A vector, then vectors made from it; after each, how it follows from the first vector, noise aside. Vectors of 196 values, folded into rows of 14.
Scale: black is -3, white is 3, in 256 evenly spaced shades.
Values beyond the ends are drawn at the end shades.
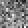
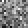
reversed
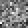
wrapped around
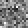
wrapped around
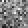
reversed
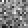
reversed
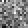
reversed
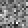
wrapped around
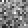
reversed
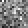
reversed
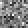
wrapped around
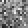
reversed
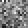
reversed
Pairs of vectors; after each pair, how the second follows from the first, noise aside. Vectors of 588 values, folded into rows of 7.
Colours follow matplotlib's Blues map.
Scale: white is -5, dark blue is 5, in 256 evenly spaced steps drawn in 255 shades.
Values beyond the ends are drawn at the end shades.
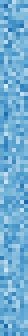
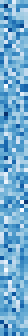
scaled up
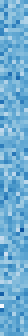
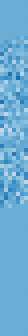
partly zeroed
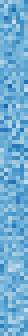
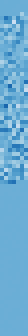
partly zeroed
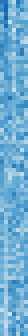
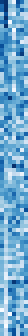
scaled up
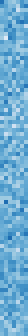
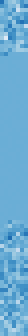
partly zeroed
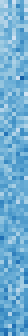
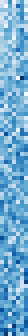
scaled up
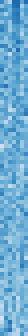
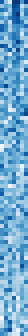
scaled up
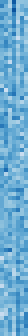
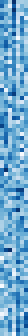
scaled up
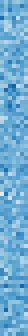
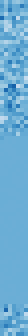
partly zeroed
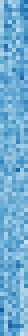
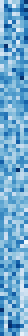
scaled up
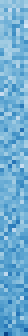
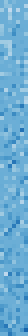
partly zeroed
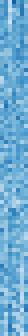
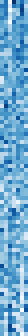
scaled up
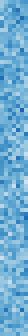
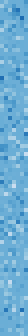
partly zeroed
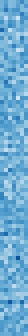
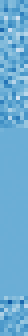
partly zeroed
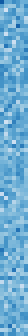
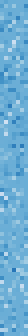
partly zeroed
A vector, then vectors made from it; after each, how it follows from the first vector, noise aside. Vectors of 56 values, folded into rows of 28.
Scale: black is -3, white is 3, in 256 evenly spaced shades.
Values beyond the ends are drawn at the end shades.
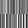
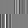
partly zeroed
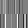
partly zeroed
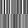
reversed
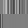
partly zeroed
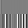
partly zeroed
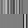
partly zeroed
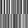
reversed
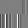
partly zeroed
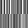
reversed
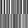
reversed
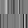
partly zeroed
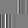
partly zeroed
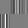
partly zeroed
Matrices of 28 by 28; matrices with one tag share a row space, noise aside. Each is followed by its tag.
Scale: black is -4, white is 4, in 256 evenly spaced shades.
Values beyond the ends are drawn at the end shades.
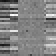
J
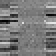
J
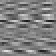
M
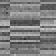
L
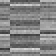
L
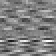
M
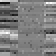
J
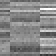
L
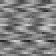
M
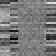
J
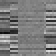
J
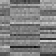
L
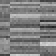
L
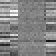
J
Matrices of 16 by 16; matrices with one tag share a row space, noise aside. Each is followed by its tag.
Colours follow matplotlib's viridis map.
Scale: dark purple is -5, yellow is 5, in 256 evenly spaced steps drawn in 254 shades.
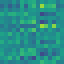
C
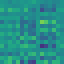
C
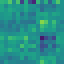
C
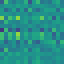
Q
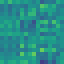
C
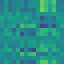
C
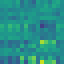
C
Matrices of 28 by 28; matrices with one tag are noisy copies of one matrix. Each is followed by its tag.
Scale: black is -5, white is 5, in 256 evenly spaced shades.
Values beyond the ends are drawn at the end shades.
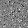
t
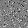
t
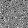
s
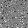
s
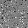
s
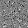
t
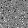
s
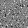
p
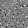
p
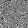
s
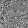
s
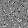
t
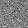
t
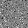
s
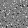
p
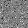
s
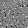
p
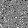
s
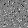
t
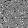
s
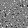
p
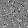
t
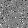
s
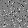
t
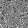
s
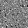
p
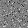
t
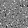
p
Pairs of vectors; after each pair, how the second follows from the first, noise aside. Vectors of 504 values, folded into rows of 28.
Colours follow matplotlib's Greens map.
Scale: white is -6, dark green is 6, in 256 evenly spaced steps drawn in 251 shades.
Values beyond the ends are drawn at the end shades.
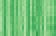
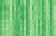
reversed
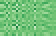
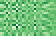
scaled up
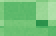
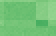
shrunk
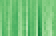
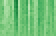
reversed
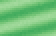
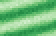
scaled up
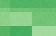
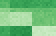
scaled up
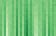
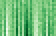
scaled up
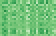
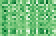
scaled up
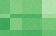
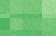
shrunk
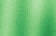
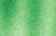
reversed
